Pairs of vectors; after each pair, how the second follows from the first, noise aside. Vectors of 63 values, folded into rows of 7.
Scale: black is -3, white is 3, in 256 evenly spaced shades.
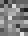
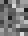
sign-scrambled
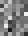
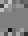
partly zeroed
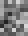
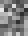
reversed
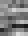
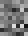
sign-scrambled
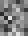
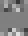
partly zeroed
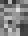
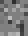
partly zeroed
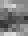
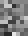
sign-scrambled
